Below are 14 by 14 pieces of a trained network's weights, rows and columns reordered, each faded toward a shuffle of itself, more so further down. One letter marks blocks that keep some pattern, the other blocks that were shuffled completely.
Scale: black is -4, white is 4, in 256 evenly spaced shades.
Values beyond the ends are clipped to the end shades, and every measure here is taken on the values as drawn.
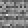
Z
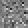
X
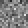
X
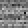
Z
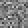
X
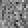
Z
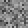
X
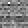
Z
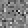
X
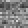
Z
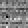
Z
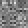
Z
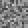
X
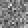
X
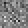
Z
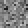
Z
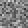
X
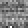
Z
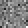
X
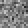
X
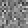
Z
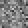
X
